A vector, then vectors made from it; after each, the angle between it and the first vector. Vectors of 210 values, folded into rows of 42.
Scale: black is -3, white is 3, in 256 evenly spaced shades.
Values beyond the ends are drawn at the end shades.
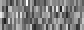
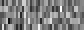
partly opposed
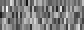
nearly opposite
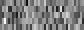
nearly opposite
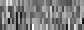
partly opposed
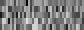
nearly opposite
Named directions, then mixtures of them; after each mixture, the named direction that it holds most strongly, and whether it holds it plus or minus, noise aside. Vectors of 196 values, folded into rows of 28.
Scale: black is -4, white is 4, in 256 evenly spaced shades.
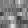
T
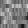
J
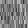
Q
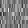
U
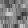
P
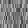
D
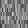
Q, minus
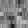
T, minus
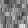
P, plus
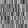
Q, plus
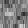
P, plus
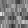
T, minus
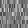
U, plus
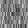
D, plus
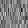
U, minus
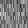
Q, minus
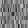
U, minus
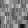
J, plus
